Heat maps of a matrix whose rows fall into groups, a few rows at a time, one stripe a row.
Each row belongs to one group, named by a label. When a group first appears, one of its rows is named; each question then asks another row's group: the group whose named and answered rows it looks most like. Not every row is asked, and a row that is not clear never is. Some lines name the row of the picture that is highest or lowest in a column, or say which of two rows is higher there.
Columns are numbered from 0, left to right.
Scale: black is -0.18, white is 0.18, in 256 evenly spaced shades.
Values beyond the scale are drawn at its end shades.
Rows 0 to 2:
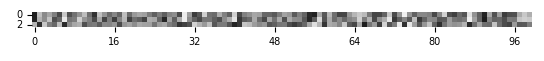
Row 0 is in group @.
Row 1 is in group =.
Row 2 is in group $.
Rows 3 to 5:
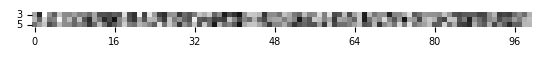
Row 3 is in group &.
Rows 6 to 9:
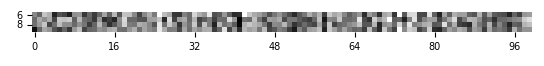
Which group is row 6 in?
$
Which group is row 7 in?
=
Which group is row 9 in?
$
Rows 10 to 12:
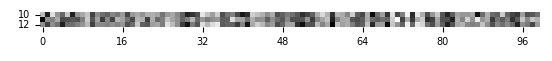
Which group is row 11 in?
$
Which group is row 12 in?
$
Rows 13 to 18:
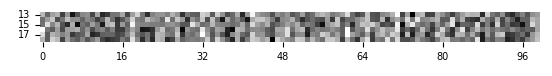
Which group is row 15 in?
@
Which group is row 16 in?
=
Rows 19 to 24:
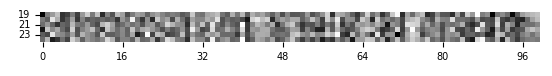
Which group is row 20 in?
&
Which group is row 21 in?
@
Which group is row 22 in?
@
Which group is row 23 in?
&
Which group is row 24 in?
@
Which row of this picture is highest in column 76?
19
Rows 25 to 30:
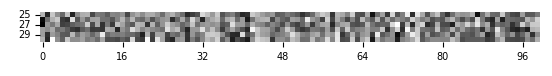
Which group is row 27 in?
$
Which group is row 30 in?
&
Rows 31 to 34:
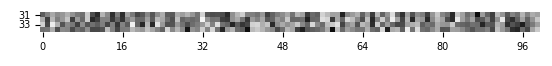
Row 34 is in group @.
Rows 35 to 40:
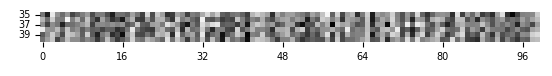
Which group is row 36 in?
=
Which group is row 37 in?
$
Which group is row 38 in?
=
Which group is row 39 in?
=
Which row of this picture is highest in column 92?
35
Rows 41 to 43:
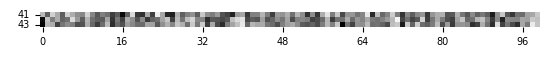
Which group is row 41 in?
=
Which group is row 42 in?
=
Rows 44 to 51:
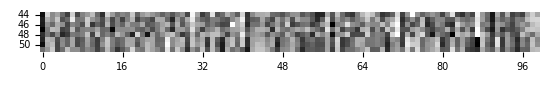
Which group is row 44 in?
@
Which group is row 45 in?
=
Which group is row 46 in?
=
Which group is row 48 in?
$
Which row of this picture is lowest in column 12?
44
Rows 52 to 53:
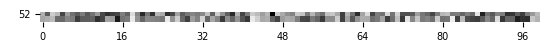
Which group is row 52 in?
&
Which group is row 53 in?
@
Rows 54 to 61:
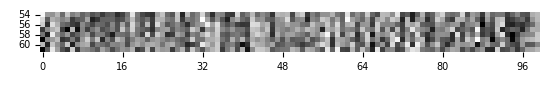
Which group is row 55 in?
=
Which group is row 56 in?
&
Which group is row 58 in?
&
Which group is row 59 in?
$
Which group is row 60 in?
$
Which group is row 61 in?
&
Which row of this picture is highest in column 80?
54
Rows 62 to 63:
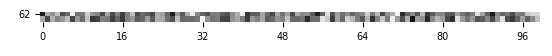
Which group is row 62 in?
=
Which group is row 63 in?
=
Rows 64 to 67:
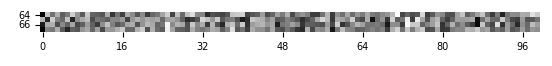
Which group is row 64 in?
=
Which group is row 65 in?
$
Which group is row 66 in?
@
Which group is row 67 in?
$
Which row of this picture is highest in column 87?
67
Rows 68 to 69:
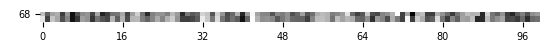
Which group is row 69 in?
$
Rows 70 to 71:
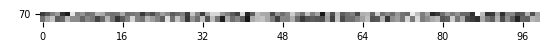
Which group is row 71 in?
@
